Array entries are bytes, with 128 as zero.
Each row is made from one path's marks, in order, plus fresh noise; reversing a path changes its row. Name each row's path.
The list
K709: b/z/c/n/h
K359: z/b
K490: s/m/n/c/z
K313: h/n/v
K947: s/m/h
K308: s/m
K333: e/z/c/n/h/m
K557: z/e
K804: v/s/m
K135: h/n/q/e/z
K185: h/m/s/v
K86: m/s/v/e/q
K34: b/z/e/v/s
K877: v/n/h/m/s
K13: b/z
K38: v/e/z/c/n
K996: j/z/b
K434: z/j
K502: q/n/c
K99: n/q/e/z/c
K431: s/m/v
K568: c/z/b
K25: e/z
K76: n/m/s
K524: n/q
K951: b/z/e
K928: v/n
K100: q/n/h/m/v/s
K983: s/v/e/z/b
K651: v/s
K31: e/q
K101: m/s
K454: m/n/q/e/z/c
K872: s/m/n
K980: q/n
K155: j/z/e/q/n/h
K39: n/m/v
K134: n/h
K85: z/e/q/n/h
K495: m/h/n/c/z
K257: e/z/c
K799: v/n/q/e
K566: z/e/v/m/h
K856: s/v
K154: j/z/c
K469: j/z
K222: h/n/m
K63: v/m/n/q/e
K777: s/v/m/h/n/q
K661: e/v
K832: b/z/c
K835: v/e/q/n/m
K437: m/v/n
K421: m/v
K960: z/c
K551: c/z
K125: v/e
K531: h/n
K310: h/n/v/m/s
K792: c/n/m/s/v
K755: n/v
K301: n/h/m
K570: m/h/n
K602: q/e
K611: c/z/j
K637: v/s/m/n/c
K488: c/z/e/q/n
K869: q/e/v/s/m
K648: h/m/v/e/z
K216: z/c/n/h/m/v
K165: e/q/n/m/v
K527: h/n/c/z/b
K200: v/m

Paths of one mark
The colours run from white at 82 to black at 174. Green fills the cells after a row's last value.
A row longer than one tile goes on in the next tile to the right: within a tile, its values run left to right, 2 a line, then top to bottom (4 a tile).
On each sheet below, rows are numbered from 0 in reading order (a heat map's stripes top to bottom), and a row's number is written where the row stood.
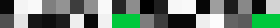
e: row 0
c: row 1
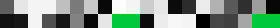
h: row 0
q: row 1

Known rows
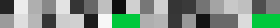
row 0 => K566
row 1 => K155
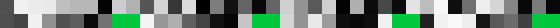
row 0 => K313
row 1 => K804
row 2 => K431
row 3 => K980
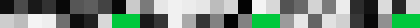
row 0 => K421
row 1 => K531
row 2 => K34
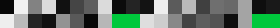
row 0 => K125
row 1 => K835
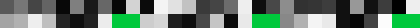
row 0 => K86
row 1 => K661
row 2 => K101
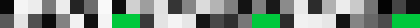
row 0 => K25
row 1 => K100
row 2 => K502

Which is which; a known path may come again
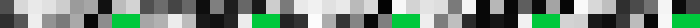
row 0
K527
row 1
K86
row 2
K531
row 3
K856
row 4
K661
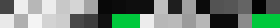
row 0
K755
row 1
K200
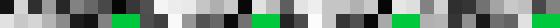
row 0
K63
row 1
K313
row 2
K222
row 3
K155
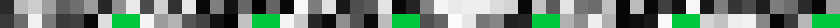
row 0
K648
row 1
K804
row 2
K125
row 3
K134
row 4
K308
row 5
K437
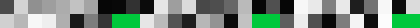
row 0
K39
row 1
K38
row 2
K25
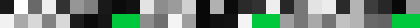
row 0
K928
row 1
K947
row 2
K792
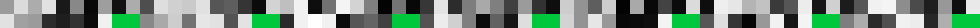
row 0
K983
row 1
K216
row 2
K980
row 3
K869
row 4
K431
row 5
K257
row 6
K568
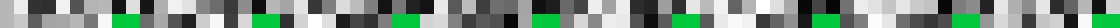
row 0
K434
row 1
K488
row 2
K100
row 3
K835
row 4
K709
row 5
K524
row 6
K301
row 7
K566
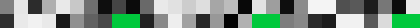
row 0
K502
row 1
K135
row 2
K551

